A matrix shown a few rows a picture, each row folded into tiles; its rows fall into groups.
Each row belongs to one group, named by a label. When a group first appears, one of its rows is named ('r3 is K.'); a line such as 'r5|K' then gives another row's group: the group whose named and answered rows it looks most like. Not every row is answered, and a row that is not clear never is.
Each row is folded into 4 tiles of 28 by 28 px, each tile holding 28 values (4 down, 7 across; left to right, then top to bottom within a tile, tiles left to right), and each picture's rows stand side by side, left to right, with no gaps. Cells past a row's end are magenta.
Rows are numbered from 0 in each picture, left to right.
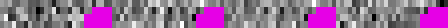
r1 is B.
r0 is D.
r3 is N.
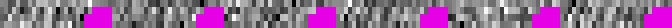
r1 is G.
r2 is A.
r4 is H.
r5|B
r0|B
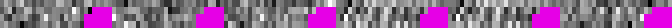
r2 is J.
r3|B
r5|G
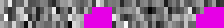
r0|D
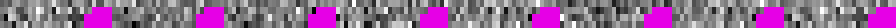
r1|A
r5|D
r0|H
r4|B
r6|B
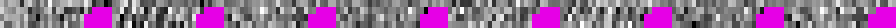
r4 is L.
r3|A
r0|N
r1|G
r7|H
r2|H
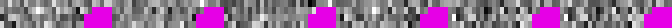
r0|H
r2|J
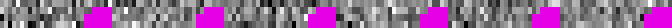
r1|L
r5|B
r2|G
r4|J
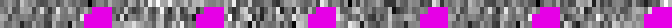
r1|B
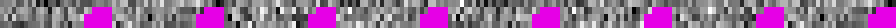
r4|G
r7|N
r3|L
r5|L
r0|G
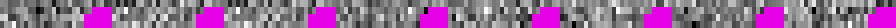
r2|L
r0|D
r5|H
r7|N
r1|L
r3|A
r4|H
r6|A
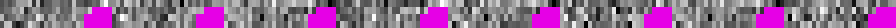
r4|N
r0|J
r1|A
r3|J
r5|D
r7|H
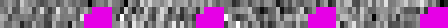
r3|N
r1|B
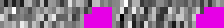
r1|G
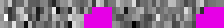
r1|A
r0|D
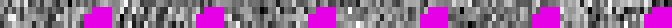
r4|A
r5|N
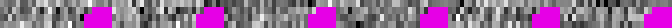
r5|G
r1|N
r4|B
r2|J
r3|A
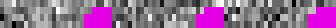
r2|A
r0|H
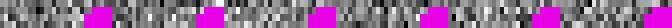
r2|L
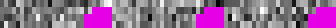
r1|N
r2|H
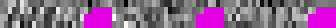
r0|G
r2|G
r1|D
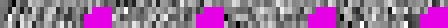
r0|B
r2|H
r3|H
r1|L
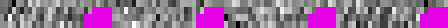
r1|L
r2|H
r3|G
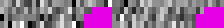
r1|B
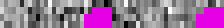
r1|H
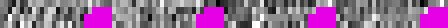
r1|N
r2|J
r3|J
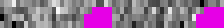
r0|H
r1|G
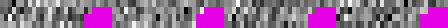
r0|B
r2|G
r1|L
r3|A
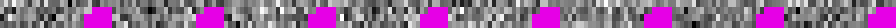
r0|A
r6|A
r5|B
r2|H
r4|L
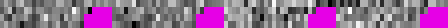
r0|A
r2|N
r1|A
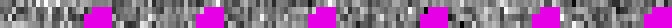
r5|D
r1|J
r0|B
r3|A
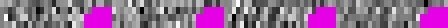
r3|G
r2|G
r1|N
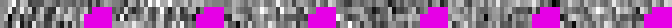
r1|B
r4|N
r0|G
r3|D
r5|H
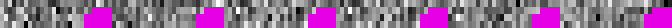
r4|A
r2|L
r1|J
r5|N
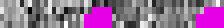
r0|N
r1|J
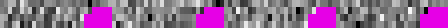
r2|L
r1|N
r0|G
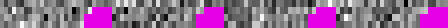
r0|L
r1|A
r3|A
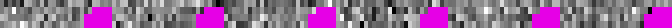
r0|L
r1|N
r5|A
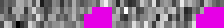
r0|J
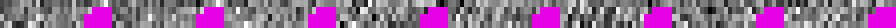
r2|L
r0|J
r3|N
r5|G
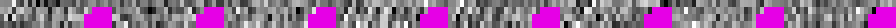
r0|G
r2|L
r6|L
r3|B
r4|G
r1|D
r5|N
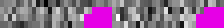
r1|D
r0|G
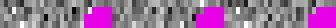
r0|L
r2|L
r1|B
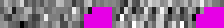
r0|A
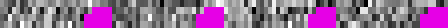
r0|B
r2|N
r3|N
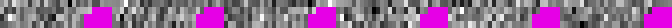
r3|D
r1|G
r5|A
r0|A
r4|L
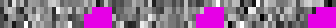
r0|H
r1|J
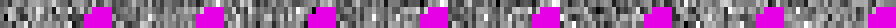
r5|D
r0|H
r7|L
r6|H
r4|J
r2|A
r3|J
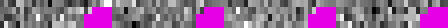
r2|L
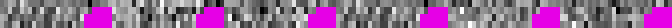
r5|D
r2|D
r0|G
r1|N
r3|G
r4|L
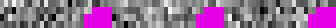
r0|A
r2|D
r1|H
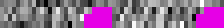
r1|B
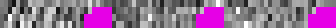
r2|L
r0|B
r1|J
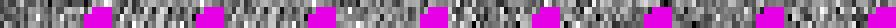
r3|L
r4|D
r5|N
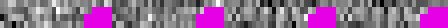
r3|G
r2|G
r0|H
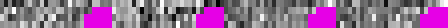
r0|L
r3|J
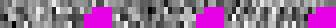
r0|H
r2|B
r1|D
